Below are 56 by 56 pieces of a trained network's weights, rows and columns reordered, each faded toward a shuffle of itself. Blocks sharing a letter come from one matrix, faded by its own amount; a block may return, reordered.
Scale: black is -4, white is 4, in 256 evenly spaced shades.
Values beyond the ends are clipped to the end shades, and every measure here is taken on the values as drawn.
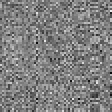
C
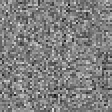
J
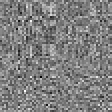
C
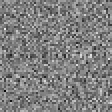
J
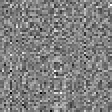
C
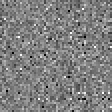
J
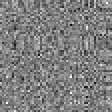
C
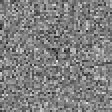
J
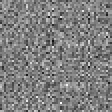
C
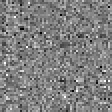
J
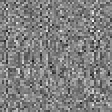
C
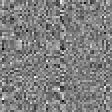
C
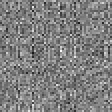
C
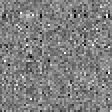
J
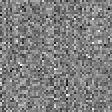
C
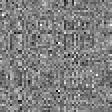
C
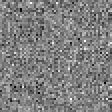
J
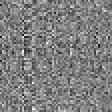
C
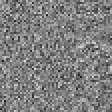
J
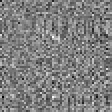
C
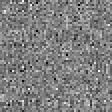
J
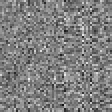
C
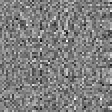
C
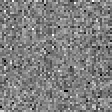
J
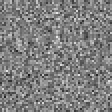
J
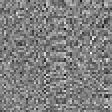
C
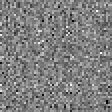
J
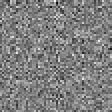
C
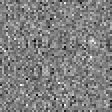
J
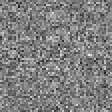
J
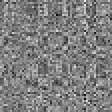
C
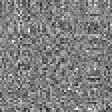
C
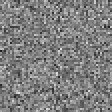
J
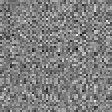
C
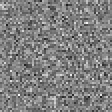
J
